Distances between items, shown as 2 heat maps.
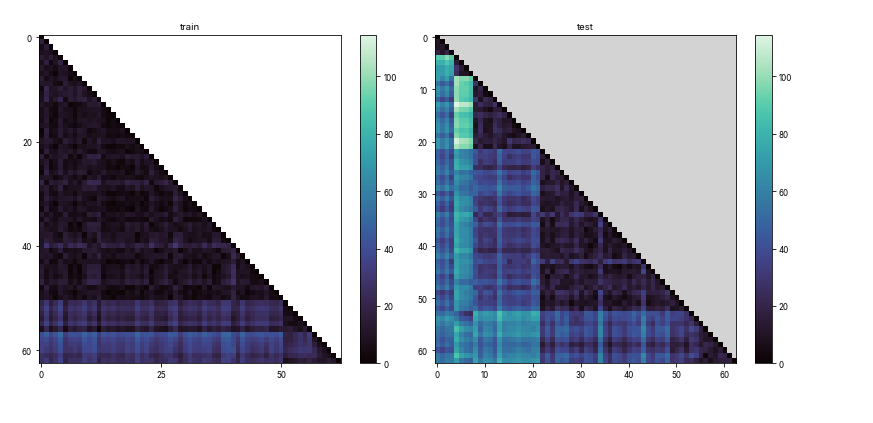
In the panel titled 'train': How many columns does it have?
63
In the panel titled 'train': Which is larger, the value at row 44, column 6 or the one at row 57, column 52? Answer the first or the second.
the second
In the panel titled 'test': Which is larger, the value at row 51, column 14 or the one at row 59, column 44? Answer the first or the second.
the first
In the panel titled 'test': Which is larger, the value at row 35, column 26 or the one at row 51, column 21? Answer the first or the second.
the second
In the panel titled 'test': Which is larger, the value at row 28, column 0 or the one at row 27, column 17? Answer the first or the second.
the first
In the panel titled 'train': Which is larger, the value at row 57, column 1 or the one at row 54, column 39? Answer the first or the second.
the first
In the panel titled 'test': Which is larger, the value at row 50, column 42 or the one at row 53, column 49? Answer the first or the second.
the second
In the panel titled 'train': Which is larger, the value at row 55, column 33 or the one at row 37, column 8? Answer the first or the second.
the first
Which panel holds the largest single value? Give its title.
test
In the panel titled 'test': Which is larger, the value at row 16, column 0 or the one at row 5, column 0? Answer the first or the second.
the second
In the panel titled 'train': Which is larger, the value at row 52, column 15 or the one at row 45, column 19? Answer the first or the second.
the first
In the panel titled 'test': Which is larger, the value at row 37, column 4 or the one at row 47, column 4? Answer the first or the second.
the first
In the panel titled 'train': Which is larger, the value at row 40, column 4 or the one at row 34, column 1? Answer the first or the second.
the first
